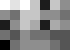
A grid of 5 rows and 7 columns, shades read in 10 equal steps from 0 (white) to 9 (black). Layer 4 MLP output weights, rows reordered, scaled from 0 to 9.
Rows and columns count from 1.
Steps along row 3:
down down up up down up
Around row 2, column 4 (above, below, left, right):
2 3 2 4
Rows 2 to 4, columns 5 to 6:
4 4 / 8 3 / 5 6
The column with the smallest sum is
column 3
